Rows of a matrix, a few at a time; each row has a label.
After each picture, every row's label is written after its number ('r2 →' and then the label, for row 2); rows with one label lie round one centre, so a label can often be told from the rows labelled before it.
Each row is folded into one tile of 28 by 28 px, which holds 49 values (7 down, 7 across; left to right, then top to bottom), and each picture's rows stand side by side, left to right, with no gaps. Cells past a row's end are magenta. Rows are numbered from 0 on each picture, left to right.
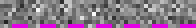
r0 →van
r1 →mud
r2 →mud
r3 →van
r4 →mud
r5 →mud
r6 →mud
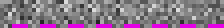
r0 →van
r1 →mud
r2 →mud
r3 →mud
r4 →mud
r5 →mud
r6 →mud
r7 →van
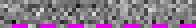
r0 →mud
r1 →van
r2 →van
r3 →van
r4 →mud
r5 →mud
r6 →mud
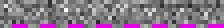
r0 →mud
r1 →van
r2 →mud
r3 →mud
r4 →mud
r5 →van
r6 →van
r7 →van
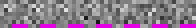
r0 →mud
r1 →mud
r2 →mud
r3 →mud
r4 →mud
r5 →van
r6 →mud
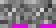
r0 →van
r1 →van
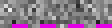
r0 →mud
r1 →mud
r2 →van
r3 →mud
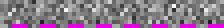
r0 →van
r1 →mud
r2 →mud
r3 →mud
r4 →van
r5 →mud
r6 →mud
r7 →mud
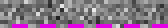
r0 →van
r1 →van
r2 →mud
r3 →mud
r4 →van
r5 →van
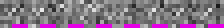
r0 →van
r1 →van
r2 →mud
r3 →mud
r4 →van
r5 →van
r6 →van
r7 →van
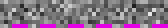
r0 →van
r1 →van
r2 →mud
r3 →van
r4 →van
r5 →van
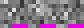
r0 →van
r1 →mud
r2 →van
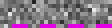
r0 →van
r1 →mud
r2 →van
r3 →mud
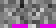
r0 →van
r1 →van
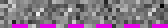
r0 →mud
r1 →van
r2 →van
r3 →van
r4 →mud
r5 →van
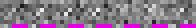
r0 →van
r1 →van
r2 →van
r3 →van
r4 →mud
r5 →mud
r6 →van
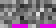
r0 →van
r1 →van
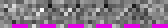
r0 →mud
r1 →van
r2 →van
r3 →van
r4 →van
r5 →mud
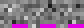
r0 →mud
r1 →van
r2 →van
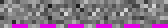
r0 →mud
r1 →van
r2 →van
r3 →van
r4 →van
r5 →mud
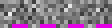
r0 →van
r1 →mud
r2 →mud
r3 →van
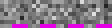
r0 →van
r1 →mud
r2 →van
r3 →van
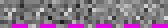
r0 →van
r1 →van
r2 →van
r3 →mud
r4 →mud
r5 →mud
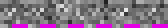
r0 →van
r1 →van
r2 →mud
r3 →van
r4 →van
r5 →van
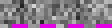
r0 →van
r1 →mud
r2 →van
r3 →mud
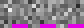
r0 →mud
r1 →mud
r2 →van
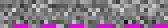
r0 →van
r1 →mud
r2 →van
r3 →van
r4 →mud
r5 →mud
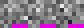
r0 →mud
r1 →mud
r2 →mud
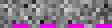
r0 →mud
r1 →mud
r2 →mud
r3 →van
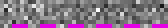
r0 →mud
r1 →mud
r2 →van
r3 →van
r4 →van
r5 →van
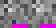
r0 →mud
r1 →mud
